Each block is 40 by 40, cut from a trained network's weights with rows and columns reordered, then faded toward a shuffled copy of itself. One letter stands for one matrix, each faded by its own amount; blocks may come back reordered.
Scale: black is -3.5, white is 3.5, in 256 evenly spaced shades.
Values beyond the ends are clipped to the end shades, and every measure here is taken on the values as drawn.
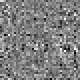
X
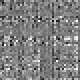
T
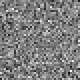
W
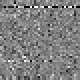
X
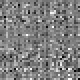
T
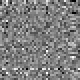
X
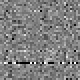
X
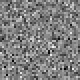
W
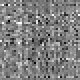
T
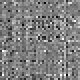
T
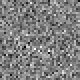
W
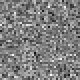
W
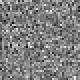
W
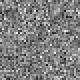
W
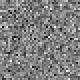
W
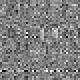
X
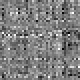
T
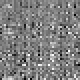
T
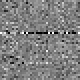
X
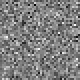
W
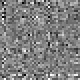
X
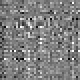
T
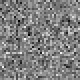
W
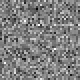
W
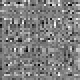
T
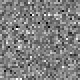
W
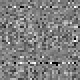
X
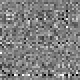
X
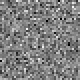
W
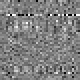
X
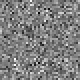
W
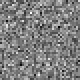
W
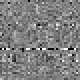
X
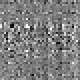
T
